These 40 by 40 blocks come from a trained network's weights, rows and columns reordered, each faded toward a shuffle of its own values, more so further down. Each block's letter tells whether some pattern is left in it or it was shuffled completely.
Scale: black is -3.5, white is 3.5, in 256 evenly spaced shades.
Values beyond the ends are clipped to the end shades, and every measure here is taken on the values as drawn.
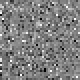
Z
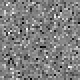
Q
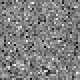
Q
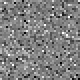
Q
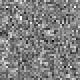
Z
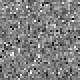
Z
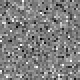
Q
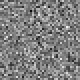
Z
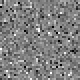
Q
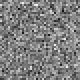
Q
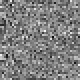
Z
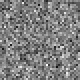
Q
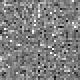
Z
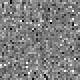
Q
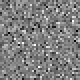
Q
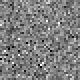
Q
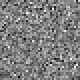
Q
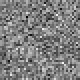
Z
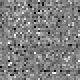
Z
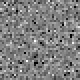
Q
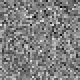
Q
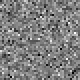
Q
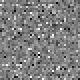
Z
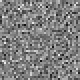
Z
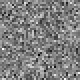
Z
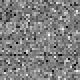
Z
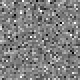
Q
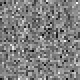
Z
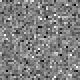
Q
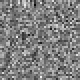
Z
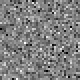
Q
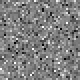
Q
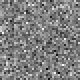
Q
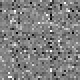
Z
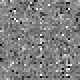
Z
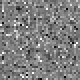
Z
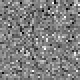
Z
